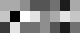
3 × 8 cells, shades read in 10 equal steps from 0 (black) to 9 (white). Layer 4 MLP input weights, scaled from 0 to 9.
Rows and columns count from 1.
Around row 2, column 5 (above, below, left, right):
3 5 8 6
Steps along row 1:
same down down same up down up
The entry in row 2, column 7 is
8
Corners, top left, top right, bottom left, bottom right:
6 6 2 4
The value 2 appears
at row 3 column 1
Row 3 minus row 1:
-4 2 -1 1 2 -1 0 -2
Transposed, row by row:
6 7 2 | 6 0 8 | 5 9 4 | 3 8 4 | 3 5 5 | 4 6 3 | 1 8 1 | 6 7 4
